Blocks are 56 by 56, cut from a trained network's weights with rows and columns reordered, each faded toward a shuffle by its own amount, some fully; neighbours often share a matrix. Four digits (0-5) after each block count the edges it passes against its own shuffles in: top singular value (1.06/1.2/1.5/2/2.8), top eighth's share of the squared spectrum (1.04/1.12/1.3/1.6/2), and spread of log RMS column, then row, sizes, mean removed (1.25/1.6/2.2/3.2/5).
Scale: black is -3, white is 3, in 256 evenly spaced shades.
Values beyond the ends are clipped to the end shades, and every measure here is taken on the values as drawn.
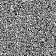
0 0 0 0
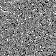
0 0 0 0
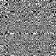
3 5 3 3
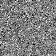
1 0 0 0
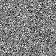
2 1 0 0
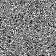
0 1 0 0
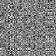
4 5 3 2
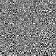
3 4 2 3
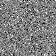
0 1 0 0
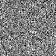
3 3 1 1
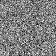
2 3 0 0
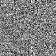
3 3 1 1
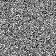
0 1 0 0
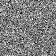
0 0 0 0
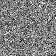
0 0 0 0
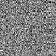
3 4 2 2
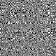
3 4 2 3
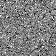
0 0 0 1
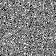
0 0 0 0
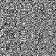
3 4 2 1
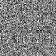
3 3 1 1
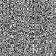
3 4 2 1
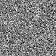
2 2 0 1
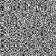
4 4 2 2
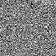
3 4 2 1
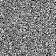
3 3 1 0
